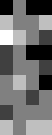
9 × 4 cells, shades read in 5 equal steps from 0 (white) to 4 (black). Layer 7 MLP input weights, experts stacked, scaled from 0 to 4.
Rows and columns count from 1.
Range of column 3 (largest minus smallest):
3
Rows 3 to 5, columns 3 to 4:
2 3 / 4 4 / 2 3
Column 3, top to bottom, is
4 2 2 4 2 2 3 2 1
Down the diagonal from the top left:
4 2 2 4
